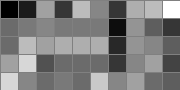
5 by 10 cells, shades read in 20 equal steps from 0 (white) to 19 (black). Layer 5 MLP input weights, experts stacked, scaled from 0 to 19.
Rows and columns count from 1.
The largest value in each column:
19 17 13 15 11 11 18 9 12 15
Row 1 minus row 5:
16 8 -4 5 -6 5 6 -1 -6 -12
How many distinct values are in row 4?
7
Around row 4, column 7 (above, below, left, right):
16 9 11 9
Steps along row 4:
down up down same same up down down up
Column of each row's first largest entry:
1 7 7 7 10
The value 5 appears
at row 1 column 5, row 1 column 9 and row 3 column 2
